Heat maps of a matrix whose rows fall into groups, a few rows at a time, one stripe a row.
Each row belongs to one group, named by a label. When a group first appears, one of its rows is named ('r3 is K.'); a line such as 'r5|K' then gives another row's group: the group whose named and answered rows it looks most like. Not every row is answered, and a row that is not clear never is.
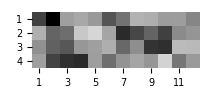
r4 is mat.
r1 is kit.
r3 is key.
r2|key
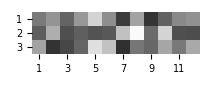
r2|mat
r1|key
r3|key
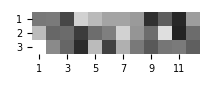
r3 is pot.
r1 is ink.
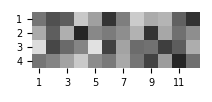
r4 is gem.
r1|kit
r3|pot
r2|mat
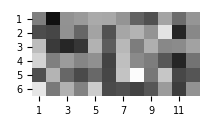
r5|mat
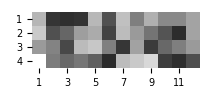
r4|pot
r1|pot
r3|key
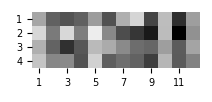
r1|mat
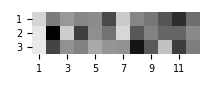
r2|pot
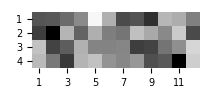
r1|key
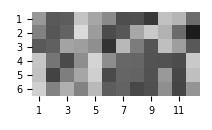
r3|kit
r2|kit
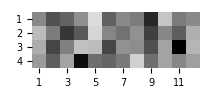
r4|mat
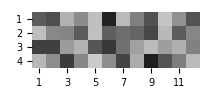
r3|kit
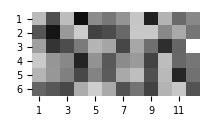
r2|kit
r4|mat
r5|mat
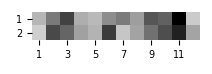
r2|pot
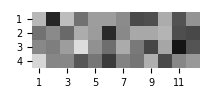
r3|gem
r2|kit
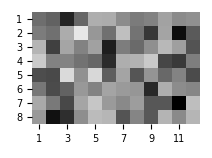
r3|kit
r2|gem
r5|kit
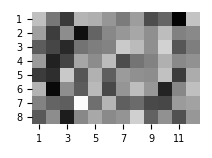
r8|ink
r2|mat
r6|pot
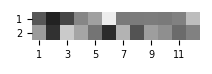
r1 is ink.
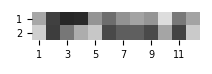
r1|mat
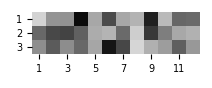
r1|mat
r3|kit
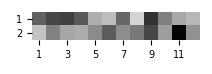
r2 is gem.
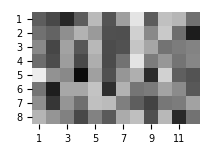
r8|mat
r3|kit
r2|kit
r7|key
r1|mat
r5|mat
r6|kit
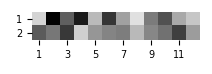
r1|pot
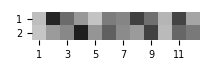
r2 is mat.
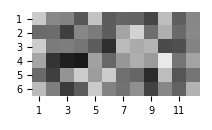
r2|mat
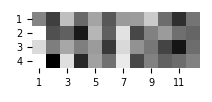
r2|pot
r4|pot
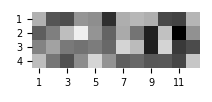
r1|pot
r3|mat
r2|gem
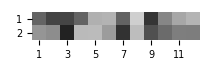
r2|key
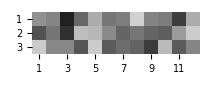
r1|ink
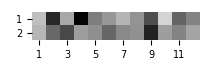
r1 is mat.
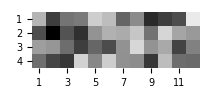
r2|mat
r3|mat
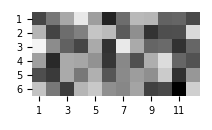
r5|kit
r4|kit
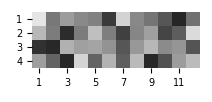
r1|pot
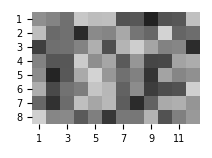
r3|kit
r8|pot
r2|mat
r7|key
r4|key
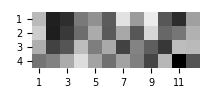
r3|key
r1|pot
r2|pot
